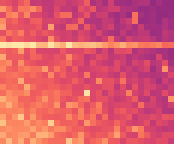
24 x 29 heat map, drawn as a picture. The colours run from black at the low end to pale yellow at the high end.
The ninth with the lowest average is the top right. Neither half mirrors the other. On average the colour sits 60% of the way up the scale. There is an overall slope up to the bottom left. Row 8 differs from the rows beside it.
